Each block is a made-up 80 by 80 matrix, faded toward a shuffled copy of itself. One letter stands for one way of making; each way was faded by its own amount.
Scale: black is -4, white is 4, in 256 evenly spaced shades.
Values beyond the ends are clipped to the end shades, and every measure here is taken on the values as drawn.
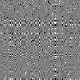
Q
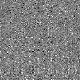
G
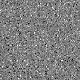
G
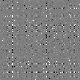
Q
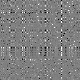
Q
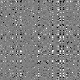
Q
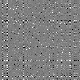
Q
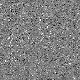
G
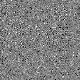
G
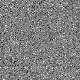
G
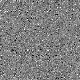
G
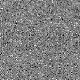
G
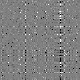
Q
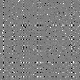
Q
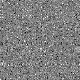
G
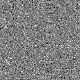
G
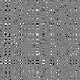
Q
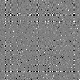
Q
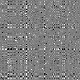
Q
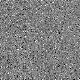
G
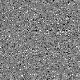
G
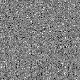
G
